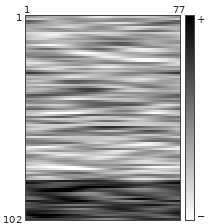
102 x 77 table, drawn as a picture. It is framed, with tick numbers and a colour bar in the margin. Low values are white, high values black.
Streaks run across, left to right. The bottom part is higher, past a seam about 80% of the way down. The ninth with the highest average is the bottom left. On average the colour sits 40% of the way up the scale.
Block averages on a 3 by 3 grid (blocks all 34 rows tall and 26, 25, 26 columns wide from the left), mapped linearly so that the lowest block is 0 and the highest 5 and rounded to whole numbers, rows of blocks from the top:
000 / 111 / 544
